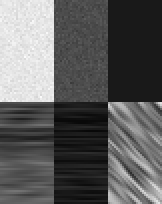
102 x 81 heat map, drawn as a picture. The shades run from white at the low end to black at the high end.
It is made of 2 by 3 panels. Panel 1,1: very low, fine-grained, faint in contrast. Panel 1,2: high, fine-grained, faint in contrast. Panel 1,3: very high, flat. Panel 2,1: high, streaked across. Panel 2,2: very high, streaked across, faint in contrast. Panel 2,3: middling, slanting down to the right, strong in contrast.
